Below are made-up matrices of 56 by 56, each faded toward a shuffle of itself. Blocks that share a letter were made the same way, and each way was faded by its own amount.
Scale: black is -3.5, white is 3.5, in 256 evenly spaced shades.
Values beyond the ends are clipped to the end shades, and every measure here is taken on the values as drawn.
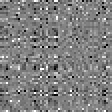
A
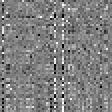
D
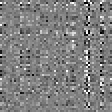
D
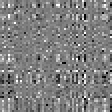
A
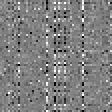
D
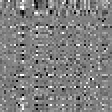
A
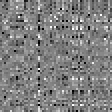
A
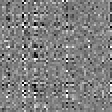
D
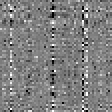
D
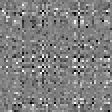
A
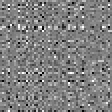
A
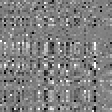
A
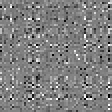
A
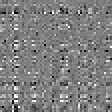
A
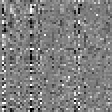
D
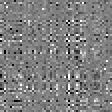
A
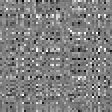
A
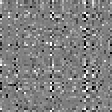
A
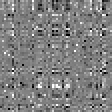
A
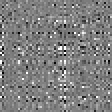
A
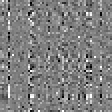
D
